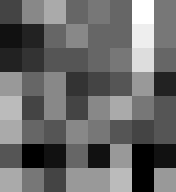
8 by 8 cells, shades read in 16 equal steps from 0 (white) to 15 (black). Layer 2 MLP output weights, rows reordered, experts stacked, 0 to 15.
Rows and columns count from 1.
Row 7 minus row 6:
5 6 4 2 6 -4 4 4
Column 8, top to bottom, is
8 8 9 13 10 10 14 6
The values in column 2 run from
7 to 15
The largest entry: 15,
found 3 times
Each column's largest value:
14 15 14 12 14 10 15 14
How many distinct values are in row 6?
6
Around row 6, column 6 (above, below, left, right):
5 6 8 11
